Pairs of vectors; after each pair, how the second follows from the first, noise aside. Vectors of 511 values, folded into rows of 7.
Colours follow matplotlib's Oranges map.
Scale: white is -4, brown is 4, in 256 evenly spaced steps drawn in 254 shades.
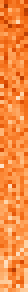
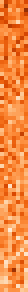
copied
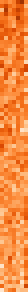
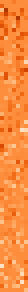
partly zeroed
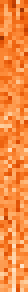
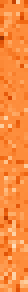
partly zeroed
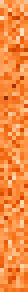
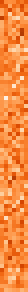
negated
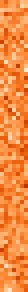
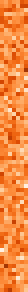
negated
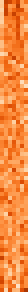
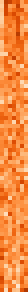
copied
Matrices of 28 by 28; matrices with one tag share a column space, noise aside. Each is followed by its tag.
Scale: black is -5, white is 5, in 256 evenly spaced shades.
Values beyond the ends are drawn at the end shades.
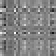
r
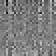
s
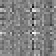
r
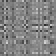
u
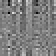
s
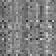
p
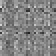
r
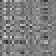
u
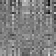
s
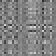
u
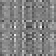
p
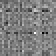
r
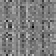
p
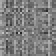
r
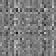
r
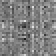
p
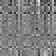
s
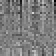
s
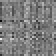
p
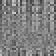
s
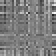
s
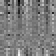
s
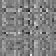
r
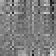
s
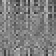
s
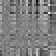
s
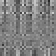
s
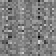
u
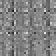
r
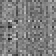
p
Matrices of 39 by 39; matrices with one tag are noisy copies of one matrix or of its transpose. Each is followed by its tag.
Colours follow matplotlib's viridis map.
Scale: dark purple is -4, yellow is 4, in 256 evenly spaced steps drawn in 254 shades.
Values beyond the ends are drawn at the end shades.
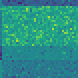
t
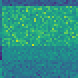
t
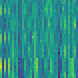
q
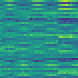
q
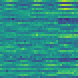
q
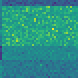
t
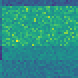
t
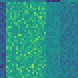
t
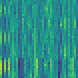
q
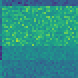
t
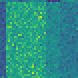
t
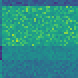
t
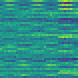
q
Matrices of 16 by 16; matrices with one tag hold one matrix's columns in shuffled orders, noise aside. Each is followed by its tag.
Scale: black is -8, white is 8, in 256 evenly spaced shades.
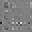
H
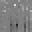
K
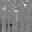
K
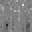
K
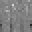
K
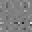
H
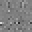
H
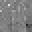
K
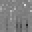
K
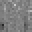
K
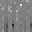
K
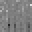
K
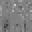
K
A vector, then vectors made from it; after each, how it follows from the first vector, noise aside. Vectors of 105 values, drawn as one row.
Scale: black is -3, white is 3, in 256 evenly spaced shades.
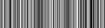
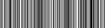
copied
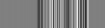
partly zeroed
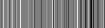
partly zeroed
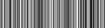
copied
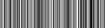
copied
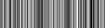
copied
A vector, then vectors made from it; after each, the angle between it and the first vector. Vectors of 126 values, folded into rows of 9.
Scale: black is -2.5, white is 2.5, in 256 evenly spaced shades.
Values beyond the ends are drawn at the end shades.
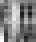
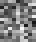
orthogonal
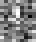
partly aligned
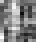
nearly parallel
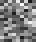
orthogonal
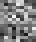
orthogonal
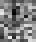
partly opposed
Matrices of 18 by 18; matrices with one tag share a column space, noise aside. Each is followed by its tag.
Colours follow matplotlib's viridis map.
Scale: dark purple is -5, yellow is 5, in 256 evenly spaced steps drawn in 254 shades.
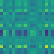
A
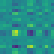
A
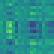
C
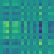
C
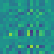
A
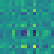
A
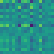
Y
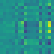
C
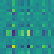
A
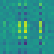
C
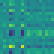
A
